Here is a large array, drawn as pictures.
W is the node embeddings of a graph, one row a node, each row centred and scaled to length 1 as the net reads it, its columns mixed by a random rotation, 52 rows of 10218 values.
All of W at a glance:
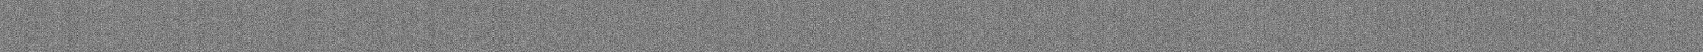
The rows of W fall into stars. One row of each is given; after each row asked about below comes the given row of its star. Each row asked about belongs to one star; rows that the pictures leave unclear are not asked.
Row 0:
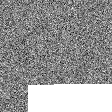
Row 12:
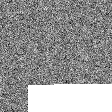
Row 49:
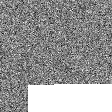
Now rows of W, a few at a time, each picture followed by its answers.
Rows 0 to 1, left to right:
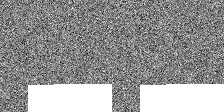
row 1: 12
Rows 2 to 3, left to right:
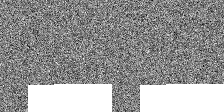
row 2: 0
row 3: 12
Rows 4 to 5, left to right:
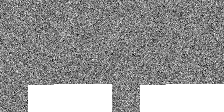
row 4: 0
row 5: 49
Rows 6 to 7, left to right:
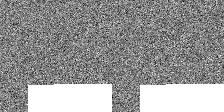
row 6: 0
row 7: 49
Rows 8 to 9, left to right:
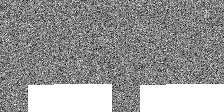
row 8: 49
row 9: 49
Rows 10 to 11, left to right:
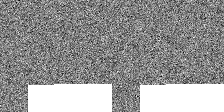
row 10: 12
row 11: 49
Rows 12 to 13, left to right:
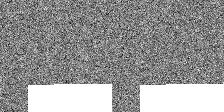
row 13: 12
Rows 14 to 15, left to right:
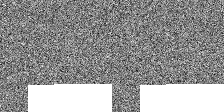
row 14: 49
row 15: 12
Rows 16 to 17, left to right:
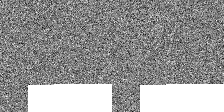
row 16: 0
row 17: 12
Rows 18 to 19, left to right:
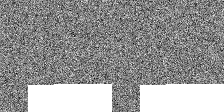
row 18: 0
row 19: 0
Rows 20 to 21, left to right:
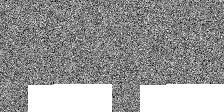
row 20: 0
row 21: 12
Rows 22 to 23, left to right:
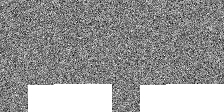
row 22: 12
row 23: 0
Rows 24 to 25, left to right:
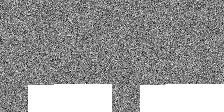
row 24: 49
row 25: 12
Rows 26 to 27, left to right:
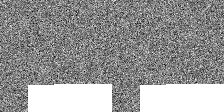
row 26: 49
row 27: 12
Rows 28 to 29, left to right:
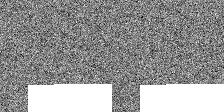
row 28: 12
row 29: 12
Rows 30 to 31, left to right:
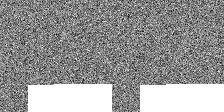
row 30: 0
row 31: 49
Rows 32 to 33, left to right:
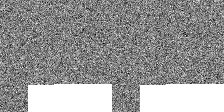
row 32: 0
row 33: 0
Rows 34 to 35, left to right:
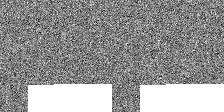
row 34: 0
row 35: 49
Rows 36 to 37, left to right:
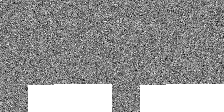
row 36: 0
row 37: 49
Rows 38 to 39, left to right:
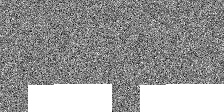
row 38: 49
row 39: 49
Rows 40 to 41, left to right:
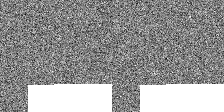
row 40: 12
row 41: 49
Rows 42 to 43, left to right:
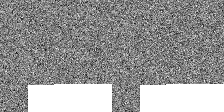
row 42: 12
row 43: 12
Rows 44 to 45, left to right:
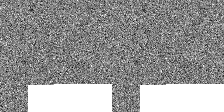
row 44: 0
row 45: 0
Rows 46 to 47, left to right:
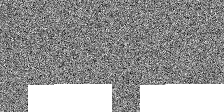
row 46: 12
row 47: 0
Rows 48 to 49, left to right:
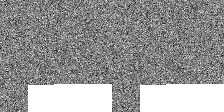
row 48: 0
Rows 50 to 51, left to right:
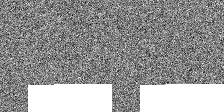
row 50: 12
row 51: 0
